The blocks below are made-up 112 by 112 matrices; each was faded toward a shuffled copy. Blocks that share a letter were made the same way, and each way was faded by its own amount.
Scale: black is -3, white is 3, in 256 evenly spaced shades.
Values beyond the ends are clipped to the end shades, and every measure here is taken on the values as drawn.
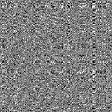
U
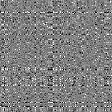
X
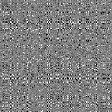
X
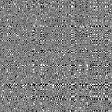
X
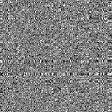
U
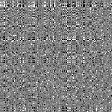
X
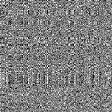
U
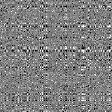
X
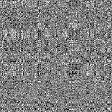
U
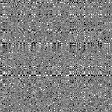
X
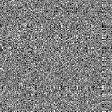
U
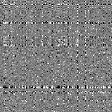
X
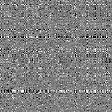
X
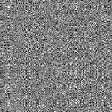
U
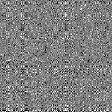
X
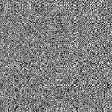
U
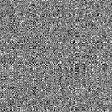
U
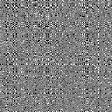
X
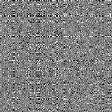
X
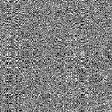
U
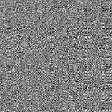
U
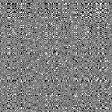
X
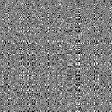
X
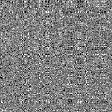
U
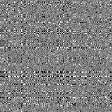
X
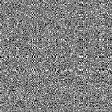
U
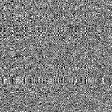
U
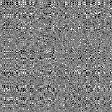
X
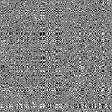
X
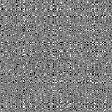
X
